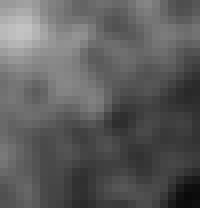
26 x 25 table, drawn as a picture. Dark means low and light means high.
Grain: blotchy. Ninth with the highest average: top left. Slope: up to the top left. Ninth with the lowest average: bottom right. Mirror symmetry: none.
